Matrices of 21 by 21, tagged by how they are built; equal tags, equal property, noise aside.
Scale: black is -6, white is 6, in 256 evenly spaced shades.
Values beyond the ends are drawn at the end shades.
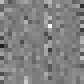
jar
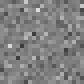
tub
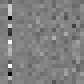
jar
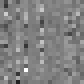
jar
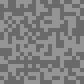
tub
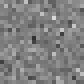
tub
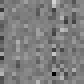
jar
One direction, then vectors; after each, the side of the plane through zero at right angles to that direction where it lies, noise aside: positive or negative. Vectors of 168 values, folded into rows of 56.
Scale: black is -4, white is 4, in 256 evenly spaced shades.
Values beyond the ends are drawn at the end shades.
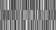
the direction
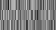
negative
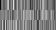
positive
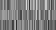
negative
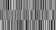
negative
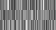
positive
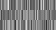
positive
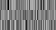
negative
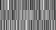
positive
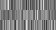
positive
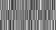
positive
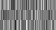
positive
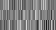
positive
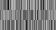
negative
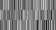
positive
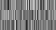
negative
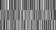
positive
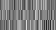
positive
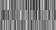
positive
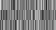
positive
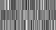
positive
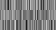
negative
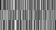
negative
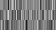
negative
